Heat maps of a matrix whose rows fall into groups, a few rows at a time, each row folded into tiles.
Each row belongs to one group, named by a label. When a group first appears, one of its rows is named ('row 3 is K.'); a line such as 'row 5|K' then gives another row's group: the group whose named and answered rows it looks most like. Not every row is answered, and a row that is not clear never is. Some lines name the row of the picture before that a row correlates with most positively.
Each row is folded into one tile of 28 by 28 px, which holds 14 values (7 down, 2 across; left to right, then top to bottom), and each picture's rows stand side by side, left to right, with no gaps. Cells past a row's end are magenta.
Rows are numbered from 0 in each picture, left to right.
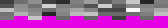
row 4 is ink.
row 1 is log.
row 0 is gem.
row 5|gem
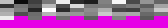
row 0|log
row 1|ink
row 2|log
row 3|gem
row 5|ink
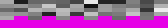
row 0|log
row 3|log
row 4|gem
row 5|ink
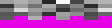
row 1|log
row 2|log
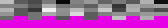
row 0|log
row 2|gem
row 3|ink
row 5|log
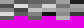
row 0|log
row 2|log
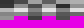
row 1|ink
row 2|ink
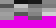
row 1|gem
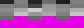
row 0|gem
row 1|gem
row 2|gem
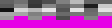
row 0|ink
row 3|ink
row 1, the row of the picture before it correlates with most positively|1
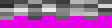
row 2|gem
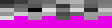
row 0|gem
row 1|ink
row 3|ink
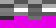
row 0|ink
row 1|ink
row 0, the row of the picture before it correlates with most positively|2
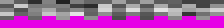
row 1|gem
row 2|gem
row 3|ink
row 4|ink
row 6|log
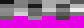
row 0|gem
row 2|ink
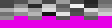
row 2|log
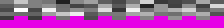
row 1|ink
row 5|log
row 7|log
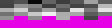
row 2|gem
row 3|ink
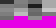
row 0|gem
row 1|ink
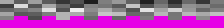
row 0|log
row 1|ink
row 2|gem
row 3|gem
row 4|log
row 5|gem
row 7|gem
